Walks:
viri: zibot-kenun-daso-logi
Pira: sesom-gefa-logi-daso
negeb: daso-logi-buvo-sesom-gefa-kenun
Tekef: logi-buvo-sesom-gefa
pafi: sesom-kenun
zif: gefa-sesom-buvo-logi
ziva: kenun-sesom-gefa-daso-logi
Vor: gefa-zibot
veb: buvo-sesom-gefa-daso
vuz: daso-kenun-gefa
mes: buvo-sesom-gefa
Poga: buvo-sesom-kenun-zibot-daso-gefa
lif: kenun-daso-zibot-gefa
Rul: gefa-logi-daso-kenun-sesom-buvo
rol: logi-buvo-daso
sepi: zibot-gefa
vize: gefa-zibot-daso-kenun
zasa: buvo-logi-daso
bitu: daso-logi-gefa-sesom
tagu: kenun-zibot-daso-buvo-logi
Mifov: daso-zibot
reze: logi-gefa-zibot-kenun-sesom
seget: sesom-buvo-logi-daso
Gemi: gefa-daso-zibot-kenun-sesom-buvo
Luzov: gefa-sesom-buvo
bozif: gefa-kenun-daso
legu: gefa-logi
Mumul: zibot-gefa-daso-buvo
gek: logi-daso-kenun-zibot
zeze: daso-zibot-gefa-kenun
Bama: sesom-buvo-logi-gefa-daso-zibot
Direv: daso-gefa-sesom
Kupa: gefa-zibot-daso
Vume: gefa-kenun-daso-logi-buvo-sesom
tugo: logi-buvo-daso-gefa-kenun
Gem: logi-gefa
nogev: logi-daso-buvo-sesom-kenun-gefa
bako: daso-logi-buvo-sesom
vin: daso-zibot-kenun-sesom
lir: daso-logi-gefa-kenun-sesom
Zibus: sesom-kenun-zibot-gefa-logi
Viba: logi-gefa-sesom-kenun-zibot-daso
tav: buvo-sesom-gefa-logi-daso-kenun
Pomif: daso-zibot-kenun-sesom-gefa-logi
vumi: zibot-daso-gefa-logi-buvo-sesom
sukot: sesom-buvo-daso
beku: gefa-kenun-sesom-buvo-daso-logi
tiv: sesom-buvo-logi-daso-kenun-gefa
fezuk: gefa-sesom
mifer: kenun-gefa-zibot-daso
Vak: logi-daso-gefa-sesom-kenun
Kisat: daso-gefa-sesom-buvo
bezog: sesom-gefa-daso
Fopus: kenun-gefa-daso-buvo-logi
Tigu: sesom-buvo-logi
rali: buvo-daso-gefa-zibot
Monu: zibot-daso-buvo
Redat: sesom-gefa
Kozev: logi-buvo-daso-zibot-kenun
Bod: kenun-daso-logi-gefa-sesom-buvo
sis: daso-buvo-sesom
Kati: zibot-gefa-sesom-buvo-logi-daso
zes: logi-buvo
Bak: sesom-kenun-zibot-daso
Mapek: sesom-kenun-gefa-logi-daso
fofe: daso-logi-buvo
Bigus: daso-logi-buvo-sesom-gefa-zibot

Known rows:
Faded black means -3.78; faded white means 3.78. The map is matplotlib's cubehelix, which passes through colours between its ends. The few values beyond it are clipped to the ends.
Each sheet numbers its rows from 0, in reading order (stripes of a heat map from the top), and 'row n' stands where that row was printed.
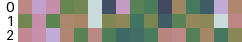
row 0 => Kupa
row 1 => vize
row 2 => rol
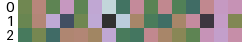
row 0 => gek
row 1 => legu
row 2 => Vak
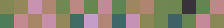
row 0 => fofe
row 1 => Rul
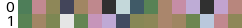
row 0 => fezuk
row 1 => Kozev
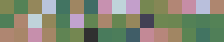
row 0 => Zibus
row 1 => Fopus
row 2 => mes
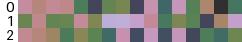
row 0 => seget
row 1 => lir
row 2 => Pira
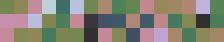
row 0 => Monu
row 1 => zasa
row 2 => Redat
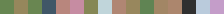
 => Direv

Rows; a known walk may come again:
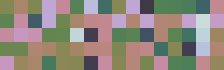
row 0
negeb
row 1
reze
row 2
Kupa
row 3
Kisat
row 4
bezog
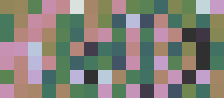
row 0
zeze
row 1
Bod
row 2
bako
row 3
zasa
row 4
seget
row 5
legu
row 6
Pira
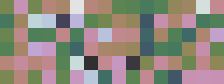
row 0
vize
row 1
tagu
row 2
lir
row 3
beku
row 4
sepi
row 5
gek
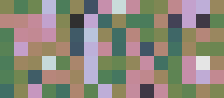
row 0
Zibus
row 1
tiv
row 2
Rul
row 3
Vume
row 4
Gemi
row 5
Vak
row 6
ziva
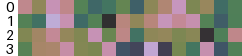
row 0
sukot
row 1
Tigu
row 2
fofe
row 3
tav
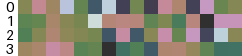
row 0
nogev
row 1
Mifov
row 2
Luzov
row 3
mes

